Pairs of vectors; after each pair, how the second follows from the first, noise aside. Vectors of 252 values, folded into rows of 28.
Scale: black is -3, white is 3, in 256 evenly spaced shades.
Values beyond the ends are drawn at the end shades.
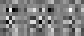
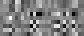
wrapped around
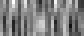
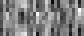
wrapped around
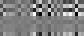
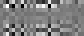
wrapped around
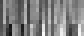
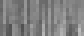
shrunk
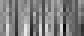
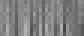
shrunk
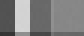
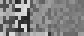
sign-scrambled
